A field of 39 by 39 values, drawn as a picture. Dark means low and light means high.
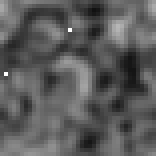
The middle right is the ninth with the lowest average. There are two isolated cells, each far higher than the cells round it. The ninth with the highest average is the top right. The texture is blotchy. There is no overall slope.
